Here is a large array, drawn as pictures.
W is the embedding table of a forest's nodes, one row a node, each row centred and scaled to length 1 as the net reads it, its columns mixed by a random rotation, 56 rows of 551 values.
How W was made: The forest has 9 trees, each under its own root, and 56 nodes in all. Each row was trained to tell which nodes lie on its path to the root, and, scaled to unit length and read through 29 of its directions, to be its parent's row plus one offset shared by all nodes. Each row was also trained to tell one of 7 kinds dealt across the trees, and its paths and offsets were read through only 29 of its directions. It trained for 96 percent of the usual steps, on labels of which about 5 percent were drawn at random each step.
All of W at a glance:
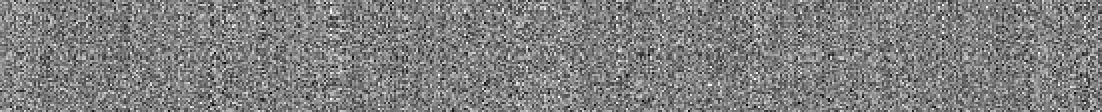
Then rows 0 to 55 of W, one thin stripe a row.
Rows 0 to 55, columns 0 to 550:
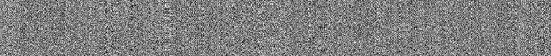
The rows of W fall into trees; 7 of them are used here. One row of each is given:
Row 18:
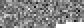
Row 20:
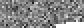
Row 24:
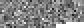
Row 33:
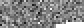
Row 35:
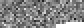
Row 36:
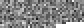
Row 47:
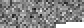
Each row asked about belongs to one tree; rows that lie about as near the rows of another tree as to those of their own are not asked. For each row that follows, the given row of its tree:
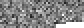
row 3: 47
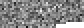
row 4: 36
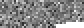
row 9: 33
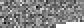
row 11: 47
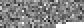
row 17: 36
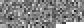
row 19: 36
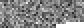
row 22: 24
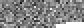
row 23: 35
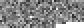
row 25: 35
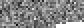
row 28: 36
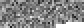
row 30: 35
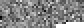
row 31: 47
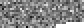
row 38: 36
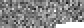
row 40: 35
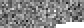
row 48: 35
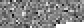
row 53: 24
